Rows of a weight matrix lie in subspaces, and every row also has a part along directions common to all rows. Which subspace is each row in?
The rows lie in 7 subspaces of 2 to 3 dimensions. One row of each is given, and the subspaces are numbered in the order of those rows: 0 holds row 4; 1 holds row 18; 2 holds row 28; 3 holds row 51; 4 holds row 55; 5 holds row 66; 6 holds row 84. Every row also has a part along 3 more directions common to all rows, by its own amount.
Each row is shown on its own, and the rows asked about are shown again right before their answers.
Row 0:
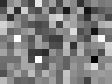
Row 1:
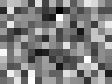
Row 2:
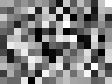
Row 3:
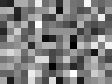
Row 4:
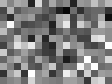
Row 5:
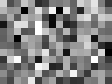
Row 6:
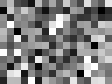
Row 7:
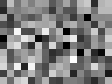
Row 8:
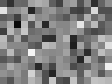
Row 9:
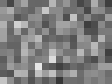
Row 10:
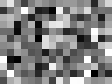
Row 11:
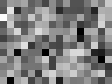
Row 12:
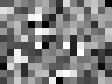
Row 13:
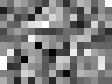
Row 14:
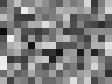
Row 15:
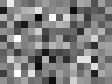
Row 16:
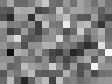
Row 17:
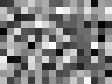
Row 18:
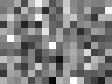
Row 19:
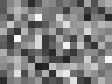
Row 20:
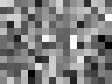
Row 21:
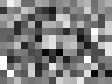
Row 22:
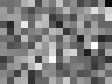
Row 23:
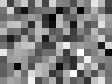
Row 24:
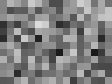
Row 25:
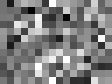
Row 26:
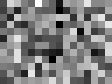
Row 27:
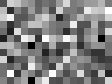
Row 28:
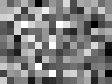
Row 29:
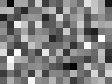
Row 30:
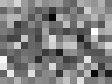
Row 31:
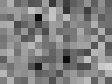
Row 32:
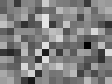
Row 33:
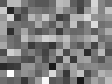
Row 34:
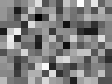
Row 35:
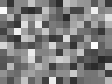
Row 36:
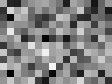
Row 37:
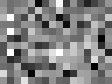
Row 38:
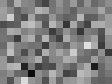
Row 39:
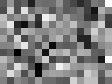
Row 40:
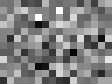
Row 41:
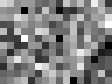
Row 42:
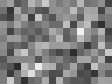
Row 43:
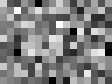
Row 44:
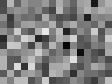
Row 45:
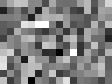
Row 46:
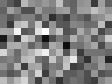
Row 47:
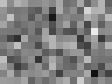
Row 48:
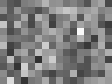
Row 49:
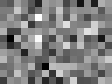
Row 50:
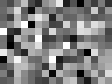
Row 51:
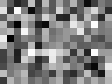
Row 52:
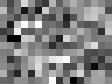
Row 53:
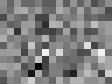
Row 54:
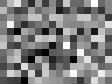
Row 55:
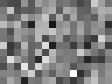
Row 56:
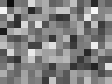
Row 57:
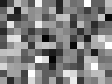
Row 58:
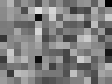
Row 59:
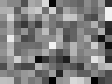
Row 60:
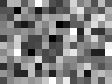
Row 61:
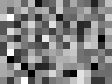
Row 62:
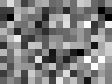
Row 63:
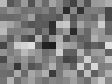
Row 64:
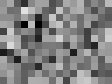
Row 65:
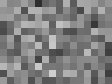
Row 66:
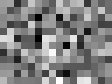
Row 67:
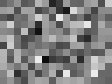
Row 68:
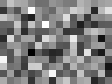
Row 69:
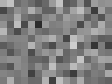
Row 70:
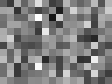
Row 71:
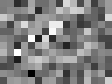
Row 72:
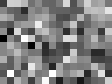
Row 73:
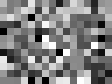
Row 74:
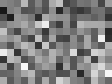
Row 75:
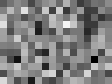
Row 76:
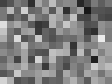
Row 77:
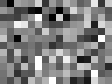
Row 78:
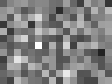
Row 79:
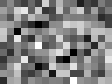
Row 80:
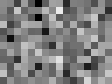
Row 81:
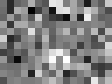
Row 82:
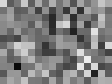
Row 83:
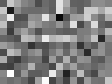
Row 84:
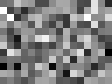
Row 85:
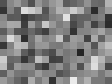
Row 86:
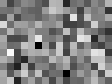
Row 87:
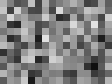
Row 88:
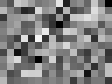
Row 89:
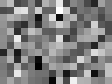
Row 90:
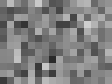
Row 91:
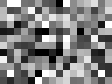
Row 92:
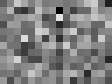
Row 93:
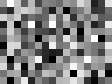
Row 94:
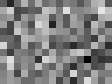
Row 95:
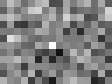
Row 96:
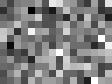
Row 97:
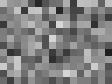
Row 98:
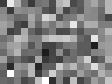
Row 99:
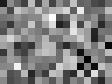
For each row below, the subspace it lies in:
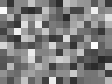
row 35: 3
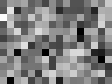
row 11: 4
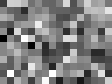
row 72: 6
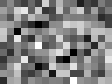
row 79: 5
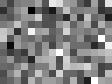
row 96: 1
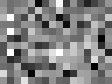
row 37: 4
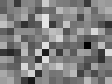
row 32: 4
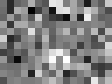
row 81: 1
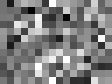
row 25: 1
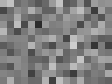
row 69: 3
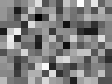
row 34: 5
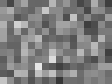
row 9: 2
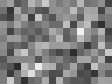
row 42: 4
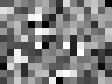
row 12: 5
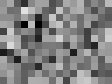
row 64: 5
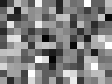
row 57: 3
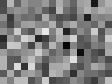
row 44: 6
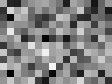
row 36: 6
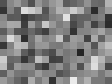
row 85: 3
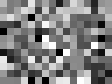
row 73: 6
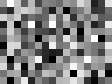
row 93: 4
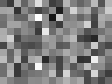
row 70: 1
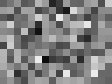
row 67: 1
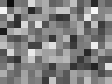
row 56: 3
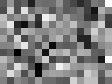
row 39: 4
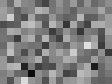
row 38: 4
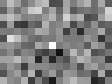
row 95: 1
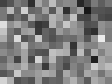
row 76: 2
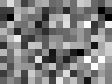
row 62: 4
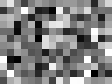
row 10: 0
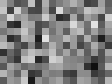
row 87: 3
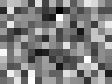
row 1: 0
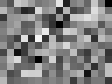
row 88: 0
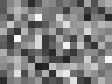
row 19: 5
